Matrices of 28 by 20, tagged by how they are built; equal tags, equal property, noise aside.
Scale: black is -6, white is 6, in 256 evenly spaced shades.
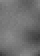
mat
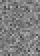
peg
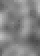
mat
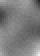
mat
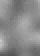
mat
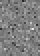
peg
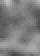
mat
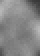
mat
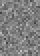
peg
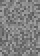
peg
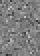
peg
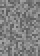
peg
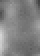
mat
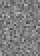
peg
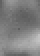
mat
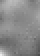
mat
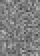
peg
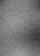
mat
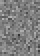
peg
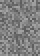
peg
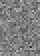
peg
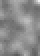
mat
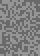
peg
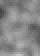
mat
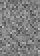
peg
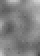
mat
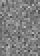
peg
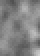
mat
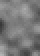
mat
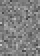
peg
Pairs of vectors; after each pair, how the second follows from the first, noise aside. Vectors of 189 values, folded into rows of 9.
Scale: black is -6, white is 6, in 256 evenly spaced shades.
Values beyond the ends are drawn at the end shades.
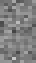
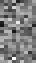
scaled up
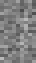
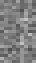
copied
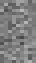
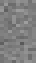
shrunk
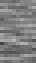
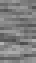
negated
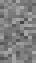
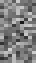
scaled up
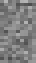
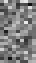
scaled up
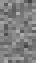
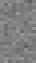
shrunk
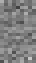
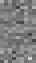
copied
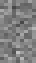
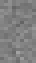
shrunk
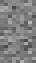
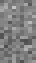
sign-scrambled
